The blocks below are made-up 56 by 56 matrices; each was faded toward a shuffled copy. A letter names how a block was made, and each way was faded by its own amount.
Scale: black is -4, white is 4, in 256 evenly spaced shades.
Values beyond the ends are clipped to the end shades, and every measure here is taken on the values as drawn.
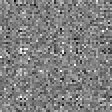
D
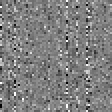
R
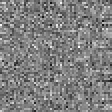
D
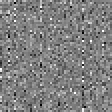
R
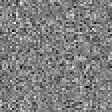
D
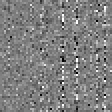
R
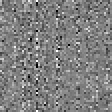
R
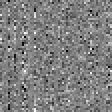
R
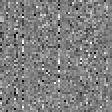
R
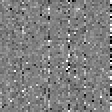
R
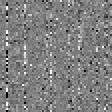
R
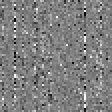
R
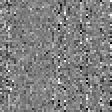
R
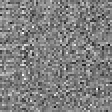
D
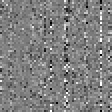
R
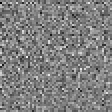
D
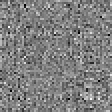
D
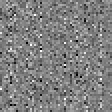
R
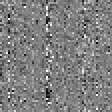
R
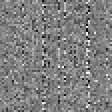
R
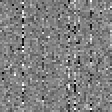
R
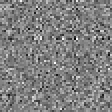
D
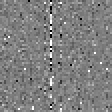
R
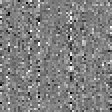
R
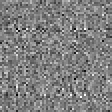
D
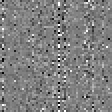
R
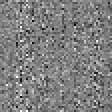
R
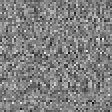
D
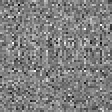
D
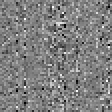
R
